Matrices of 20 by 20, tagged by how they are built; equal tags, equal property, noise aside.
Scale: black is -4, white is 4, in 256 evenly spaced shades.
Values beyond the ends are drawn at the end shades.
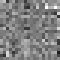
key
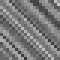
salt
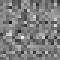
key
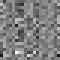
key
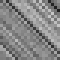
salt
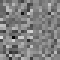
key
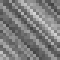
salt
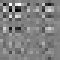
key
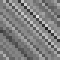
salt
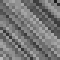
salt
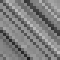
salt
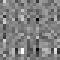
key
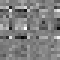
key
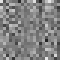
key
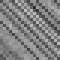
salt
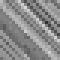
salt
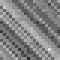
salt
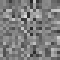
key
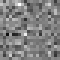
key
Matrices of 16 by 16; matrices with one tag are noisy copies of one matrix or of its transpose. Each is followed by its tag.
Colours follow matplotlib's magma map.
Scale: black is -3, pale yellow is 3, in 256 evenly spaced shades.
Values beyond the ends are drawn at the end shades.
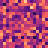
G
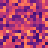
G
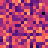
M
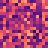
G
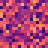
G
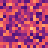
G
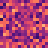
G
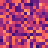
M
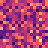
M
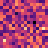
M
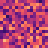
M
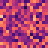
G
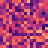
M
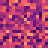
G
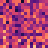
M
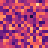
M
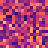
M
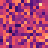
M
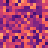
G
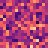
G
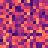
M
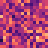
M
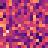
G
